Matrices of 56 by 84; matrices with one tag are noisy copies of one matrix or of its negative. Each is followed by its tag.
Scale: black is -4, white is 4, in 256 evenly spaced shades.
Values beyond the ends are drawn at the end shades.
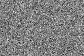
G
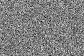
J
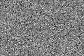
G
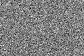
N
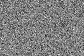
J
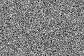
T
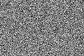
N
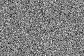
T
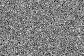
G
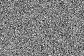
J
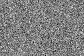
T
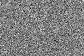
N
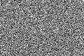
N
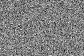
J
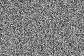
J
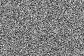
N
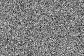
G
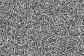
G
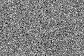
T
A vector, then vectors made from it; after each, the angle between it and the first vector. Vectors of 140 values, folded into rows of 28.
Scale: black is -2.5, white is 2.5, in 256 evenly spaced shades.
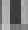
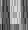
nearly opposite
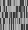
orthogonal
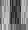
nearly parallel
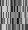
partly aligned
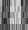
nearly opposite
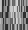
partly opposed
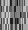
partly aligned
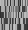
orthogonal
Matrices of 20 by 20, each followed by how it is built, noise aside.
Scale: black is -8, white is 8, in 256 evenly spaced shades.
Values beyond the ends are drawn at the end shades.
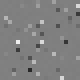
sparse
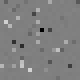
sparse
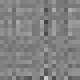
low rank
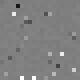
sparse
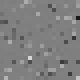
sparse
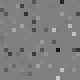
sparse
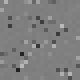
sparse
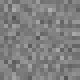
low rank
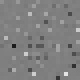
sparse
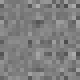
low rank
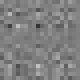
low rank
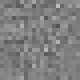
low rank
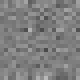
low rank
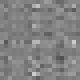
low rank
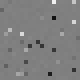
sparse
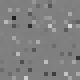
sparse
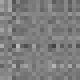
low rank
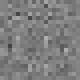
low rank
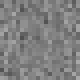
low rank
